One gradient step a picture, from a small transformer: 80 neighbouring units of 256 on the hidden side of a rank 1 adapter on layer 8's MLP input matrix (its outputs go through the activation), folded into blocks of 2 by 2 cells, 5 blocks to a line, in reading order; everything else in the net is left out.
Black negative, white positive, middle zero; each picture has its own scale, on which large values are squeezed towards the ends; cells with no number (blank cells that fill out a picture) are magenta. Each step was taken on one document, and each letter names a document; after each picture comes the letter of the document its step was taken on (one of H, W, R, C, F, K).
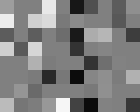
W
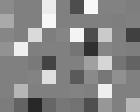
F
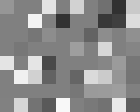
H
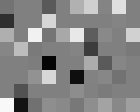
F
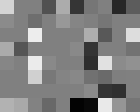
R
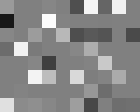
F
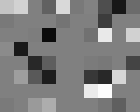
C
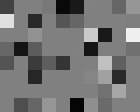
R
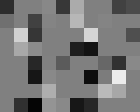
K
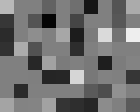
W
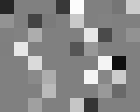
K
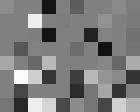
H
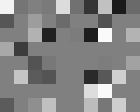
C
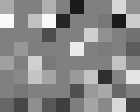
H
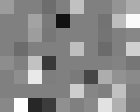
H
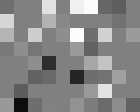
F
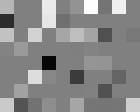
F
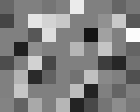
H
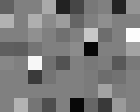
R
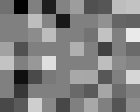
H
